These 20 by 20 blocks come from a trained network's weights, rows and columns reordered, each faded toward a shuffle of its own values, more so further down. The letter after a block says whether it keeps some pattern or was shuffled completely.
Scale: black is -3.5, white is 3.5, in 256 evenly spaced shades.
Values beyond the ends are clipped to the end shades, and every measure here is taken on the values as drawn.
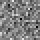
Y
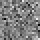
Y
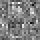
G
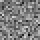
Y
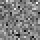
Y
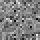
G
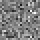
G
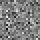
G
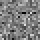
G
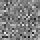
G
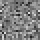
G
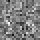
G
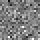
Y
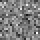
Y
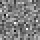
Y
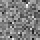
Y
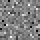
Y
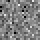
Y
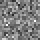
Y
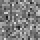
Y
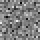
Y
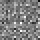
G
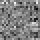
G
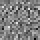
G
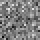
Y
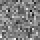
Y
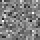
Y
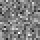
Y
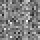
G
